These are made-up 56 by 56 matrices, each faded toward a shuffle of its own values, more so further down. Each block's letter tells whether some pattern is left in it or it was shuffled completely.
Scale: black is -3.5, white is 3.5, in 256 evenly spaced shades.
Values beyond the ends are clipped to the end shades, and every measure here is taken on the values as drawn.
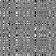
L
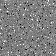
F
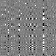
L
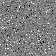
F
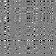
L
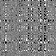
L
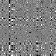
L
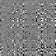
L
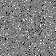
F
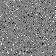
F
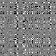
L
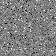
F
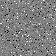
F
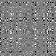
L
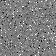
F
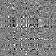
L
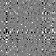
L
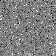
F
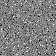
F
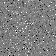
F
